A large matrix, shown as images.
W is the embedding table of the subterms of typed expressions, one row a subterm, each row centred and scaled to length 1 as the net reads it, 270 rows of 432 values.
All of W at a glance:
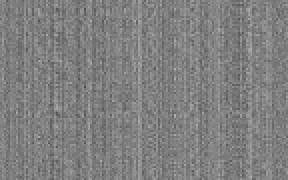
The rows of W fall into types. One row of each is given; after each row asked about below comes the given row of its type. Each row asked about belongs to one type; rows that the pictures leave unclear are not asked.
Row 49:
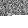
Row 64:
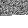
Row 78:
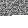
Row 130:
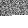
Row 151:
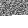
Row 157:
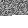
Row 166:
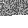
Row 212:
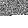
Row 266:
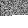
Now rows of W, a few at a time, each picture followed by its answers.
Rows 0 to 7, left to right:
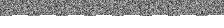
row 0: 266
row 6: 266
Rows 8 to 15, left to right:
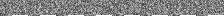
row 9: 166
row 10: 151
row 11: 64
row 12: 49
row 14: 166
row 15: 130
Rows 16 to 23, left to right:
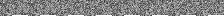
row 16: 49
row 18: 157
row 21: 266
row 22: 78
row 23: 266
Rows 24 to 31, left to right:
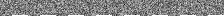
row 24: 151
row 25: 157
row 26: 78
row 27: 49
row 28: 49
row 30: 64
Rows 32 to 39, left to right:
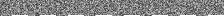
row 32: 130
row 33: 212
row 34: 266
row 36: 212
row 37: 166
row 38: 64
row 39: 151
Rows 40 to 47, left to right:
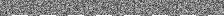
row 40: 130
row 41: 64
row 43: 157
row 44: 49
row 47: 157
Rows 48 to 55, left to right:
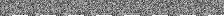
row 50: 49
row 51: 266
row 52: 266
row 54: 130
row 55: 49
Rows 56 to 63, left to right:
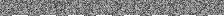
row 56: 157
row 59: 49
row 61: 151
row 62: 49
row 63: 266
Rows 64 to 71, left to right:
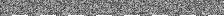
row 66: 266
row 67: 157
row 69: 64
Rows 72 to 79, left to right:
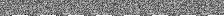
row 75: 166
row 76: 130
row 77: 166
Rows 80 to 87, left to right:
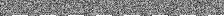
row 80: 266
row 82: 157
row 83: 49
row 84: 130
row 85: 78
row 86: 130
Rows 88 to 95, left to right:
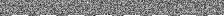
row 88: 64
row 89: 78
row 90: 78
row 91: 212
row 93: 157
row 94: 157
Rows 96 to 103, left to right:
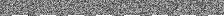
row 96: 64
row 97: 130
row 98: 78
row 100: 157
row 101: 64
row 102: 266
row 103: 49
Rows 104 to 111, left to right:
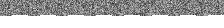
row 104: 212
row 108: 49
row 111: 49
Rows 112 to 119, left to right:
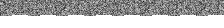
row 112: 266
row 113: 157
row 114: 266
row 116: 49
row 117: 49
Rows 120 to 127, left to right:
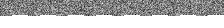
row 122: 64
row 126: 49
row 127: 212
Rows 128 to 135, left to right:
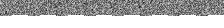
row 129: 166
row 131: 166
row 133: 151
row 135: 166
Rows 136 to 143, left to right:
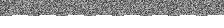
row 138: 64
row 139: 157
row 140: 266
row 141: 157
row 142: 130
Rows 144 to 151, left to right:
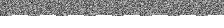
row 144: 130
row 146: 151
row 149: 266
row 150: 151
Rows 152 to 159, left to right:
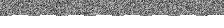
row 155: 64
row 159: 212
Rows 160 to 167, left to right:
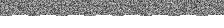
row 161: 78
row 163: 64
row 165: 78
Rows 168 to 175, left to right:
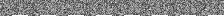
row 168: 166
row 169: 49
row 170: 157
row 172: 49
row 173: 130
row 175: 266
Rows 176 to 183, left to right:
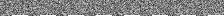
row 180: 166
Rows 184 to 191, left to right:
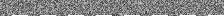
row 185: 212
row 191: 151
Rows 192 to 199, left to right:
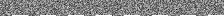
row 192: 151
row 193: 78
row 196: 130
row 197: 166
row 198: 157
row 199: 151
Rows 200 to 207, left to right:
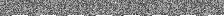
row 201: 49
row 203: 166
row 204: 212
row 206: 166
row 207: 49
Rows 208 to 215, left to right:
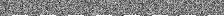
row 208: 49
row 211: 49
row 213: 166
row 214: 212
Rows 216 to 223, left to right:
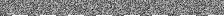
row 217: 151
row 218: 151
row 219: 166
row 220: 166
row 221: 151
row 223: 64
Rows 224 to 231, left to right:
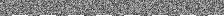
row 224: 78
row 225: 64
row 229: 78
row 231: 166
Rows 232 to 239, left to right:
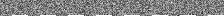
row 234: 212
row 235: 130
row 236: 266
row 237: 64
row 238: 212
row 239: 130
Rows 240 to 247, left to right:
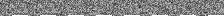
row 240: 157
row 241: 157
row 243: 64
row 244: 130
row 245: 64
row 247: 157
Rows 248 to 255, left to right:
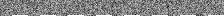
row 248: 266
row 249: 49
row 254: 266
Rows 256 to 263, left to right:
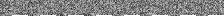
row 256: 64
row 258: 78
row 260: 157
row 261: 64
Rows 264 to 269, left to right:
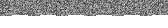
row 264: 64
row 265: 166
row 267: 157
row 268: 64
